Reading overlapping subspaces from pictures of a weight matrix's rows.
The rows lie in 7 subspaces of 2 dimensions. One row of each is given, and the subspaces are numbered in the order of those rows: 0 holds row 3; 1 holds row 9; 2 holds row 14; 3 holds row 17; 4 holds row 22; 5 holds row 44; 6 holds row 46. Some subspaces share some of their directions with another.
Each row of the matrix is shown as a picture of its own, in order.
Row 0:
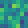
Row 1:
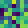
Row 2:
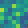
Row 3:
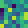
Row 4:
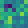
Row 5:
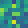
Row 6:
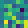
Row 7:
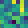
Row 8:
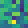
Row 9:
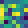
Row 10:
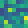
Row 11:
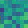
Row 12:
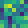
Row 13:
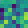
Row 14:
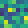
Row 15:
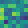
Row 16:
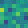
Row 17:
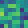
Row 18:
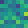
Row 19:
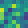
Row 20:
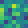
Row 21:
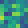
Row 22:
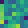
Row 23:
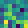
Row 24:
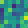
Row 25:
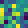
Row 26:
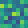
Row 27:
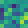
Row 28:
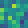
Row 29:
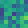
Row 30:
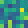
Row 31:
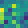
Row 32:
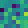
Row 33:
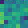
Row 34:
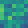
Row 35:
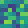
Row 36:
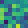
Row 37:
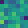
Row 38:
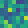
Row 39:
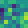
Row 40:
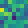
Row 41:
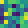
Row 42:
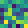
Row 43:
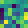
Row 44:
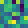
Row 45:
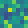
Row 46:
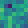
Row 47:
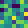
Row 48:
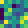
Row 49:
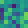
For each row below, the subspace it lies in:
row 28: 1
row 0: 1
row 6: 3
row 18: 4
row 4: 6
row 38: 2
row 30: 3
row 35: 6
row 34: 6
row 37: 4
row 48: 5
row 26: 1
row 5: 5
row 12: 6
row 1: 5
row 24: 5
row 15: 1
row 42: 3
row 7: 5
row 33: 4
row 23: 3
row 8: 5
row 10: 2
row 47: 4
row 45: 2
